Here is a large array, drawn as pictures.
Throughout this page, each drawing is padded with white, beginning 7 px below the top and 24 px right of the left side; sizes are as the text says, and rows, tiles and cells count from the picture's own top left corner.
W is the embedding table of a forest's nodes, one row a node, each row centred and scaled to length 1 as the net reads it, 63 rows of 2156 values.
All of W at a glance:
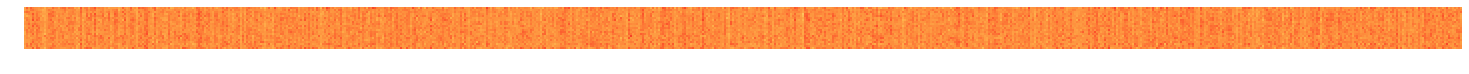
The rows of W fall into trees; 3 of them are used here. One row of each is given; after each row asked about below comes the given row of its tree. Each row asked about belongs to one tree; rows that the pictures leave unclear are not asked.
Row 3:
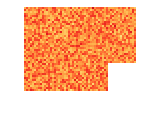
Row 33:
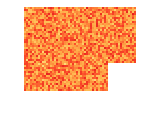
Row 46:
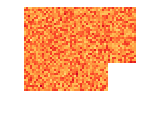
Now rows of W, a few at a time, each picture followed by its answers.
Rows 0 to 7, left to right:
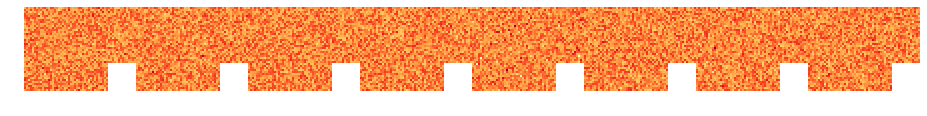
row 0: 3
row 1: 3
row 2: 3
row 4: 46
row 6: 46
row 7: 33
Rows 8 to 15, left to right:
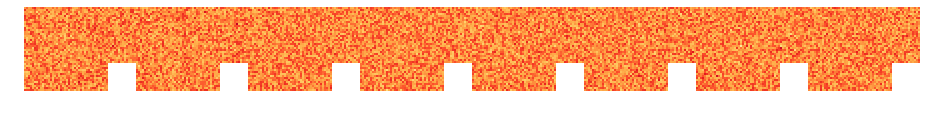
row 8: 3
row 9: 46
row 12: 33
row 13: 46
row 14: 46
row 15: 33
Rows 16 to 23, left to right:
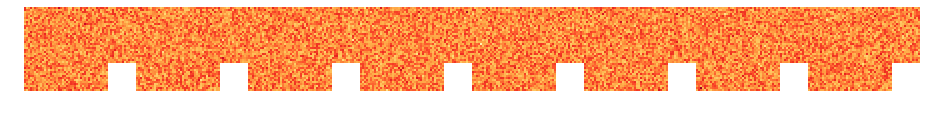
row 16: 33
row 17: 3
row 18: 33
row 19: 33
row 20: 33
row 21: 33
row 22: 46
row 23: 3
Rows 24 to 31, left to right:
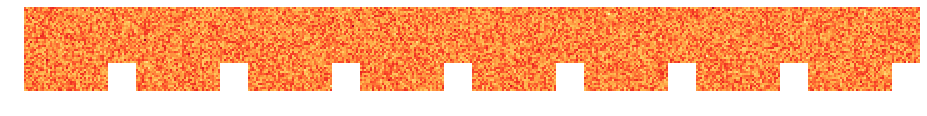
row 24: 33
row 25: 46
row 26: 3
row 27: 33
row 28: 33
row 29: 3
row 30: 3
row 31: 46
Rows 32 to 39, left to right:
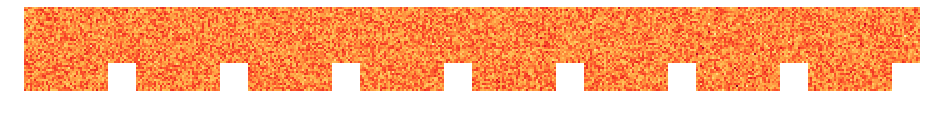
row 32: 33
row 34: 33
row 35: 3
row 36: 3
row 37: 33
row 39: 3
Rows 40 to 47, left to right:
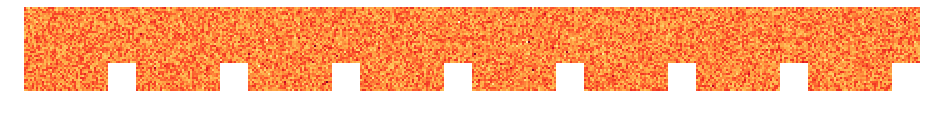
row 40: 33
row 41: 33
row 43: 46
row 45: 33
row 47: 46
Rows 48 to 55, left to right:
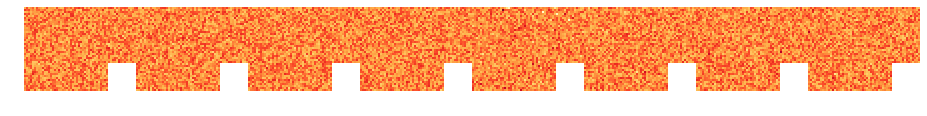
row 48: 46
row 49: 33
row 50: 3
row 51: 46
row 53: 33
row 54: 3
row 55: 3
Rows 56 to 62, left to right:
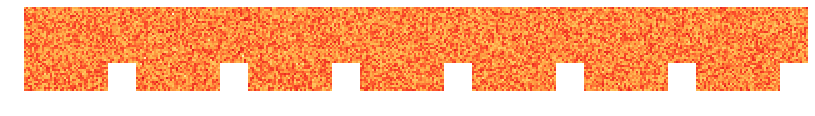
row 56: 3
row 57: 46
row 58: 3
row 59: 33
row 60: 33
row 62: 33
